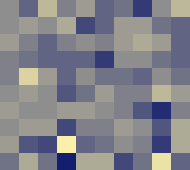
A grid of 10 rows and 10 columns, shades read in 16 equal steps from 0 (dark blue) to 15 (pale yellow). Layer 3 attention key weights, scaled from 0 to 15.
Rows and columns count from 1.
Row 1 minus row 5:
1 -8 2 2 1 -1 0 -3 0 5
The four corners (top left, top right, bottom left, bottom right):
8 11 6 5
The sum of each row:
72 72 76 57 73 78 70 74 69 70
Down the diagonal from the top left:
8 9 5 5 8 9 7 8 2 5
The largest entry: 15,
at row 9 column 4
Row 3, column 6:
7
